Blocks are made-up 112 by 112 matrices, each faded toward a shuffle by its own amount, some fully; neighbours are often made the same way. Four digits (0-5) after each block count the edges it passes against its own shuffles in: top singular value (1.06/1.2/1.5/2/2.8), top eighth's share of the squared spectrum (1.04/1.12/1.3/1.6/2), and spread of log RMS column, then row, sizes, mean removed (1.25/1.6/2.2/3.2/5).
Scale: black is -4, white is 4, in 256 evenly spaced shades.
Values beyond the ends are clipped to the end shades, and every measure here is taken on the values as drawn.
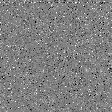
3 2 0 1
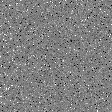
0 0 0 0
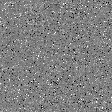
2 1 0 0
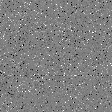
2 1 0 1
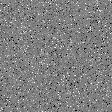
0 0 0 0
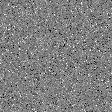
0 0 0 0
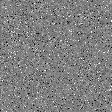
2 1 0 0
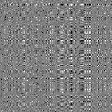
5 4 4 3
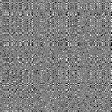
5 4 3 3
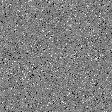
2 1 0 0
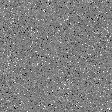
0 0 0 0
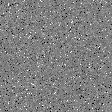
0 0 0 0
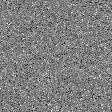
0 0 0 0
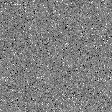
2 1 0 0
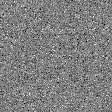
3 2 0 0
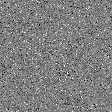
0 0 0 0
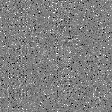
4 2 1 0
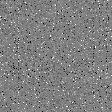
3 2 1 0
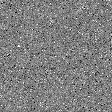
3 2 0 0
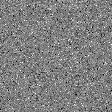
2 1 0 0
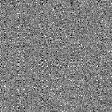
4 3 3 2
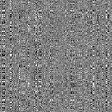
5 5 4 3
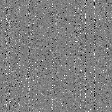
2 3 3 0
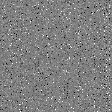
1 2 2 0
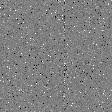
2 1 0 0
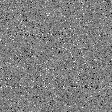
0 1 0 2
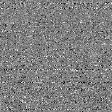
1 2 0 3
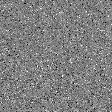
0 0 0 1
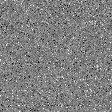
1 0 0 1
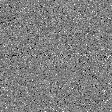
1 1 0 2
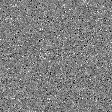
1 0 0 2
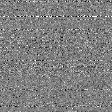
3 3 0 4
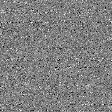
1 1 0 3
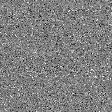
0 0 0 2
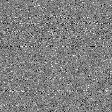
2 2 0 3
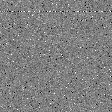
3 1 0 1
